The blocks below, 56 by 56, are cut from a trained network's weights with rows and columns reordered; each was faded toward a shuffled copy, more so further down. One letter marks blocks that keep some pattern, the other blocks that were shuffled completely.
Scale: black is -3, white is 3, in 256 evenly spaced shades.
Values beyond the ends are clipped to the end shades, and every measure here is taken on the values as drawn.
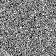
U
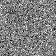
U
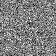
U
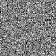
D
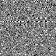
D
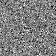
U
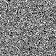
U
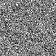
D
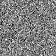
D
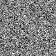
U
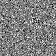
D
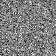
U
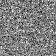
U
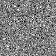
D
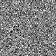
D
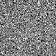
D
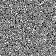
U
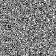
D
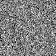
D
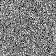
U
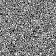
U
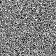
U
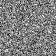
D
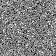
U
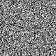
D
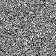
D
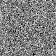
U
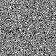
D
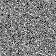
U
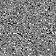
D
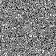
D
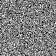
U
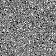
U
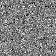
D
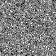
U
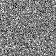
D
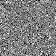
D
